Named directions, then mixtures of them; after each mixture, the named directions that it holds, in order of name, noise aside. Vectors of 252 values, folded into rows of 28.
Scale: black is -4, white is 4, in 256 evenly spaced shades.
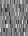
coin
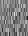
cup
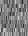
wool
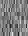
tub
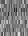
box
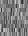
cup, wool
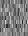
coin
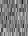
wool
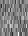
tub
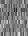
box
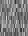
wool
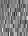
cup, tub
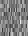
box, cup, tub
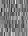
box, tub, wool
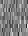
tub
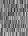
box, wool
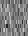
coin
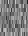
tub, wool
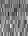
box, cup, tub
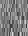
tub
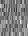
box, tub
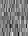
tub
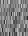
cup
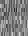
box, tub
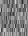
wool
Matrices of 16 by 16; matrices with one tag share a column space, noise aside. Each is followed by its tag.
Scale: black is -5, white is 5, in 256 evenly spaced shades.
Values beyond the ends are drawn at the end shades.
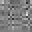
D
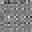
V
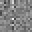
D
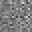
V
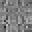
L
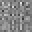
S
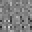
L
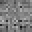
L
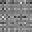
V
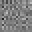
D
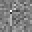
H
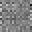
H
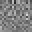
D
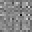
S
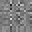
H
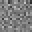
D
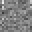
D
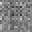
S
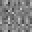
L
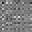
V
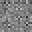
V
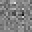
D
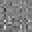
L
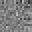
D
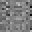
S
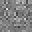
D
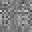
H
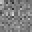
D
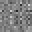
H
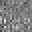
L
